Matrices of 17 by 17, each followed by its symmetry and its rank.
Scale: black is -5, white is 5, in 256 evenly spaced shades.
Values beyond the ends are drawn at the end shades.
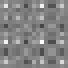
symmetric, rank two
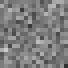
neither, full rank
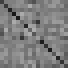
symmetric, full rank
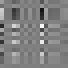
neither, rank one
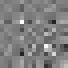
symmetric, rank two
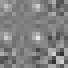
symmetric, rank two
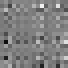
antisymmetric, rank two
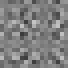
antisymmetric, rank two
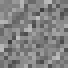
symmetric, full rank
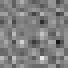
antisymmetric, rank two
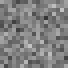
neither, full rank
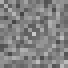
symmetric, full rank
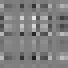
neither, rank one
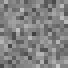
neither, full rank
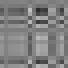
neither, rank one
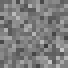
symmetric, full rank
